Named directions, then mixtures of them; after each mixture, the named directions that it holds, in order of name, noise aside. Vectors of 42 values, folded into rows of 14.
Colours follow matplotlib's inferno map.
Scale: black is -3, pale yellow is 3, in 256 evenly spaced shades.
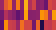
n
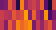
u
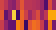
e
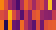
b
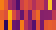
b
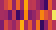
e, n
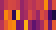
e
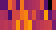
b, u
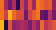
b, n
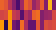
b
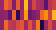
e, n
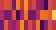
e, n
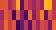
e, u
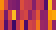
b, e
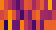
b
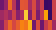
n, u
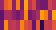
n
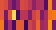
b, e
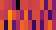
b, u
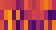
b, e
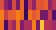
n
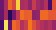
b, n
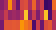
n, u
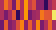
e, n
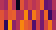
b, u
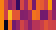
b, n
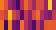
b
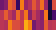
e, u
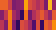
b, n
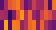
b
